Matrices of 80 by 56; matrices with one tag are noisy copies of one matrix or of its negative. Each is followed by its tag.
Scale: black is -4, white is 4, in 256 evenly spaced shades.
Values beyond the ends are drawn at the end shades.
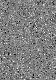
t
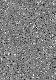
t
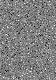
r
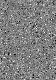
t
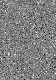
t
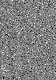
r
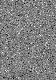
r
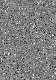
t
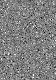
t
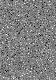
r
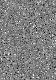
t
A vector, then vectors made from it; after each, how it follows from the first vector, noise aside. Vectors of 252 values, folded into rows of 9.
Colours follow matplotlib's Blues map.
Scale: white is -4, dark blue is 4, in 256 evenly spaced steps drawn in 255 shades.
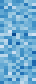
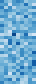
copied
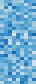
negated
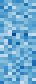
copied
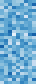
negated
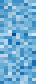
copied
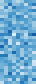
negated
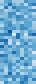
negated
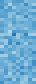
shrunk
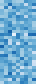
negated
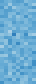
shrunk
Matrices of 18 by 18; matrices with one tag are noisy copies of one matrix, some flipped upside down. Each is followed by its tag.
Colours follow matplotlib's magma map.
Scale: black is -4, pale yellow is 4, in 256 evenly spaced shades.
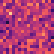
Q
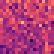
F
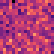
Q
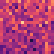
F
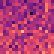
F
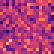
Q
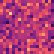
Q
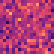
Q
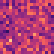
Q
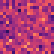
Q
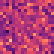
Q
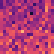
F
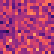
Q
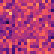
Q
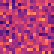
Q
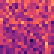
F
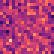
Q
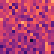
F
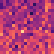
F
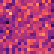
Q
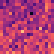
F
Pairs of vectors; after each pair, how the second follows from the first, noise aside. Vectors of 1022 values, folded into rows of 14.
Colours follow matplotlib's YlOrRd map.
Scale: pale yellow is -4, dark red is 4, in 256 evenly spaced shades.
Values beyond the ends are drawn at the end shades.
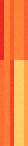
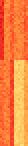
copied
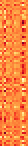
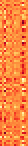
copied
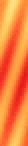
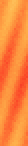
shrunk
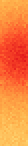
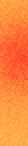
shrunk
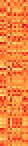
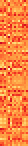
copied
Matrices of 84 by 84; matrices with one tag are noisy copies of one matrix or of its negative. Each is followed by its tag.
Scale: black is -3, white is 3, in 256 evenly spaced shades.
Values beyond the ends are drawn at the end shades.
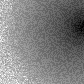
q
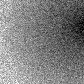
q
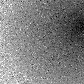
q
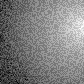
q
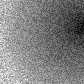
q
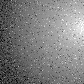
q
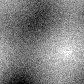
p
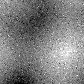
p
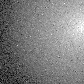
q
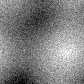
p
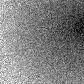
q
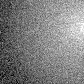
q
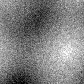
p
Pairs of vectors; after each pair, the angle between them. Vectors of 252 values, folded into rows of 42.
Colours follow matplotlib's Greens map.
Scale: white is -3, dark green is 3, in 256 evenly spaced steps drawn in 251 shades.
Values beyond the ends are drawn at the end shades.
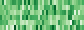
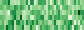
partly opposed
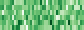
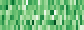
orthogonal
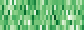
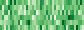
nearly opposite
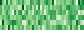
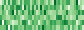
nearly opposite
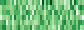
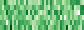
partly aligned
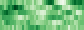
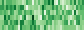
partly aligned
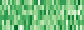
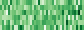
nearly opposite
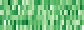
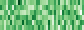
partly aligned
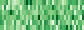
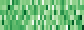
partly opposed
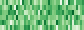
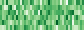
nearly parallel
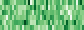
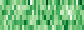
nearly parallel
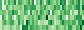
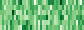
partly aligned
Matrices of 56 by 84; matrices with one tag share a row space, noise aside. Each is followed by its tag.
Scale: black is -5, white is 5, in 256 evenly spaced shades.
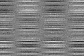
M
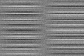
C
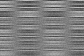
M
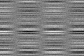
M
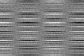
M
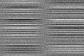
C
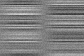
C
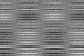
M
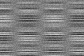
M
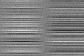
C
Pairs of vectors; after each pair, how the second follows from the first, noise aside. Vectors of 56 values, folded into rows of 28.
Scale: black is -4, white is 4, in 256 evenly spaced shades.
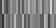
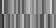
copied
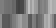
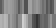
reversed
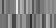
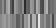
reversed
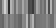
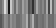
copied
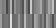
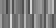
copied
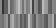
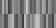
reversed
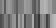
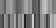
copied
